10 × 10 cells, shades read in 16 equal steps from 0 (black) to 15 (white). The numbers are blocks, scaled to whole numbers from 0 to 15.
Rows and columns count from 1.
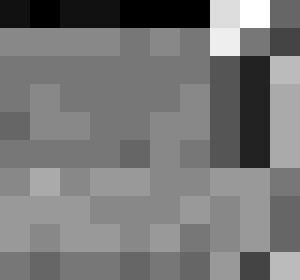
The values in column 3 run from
1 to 9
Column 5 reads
0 7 7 7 7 6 9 8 8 6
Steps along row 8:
same same down same same up down up down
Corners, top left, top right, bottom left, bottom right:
1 6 7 11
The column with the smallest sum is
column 9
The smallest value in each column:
1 0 1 1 0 0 0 5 2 4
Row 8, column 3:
9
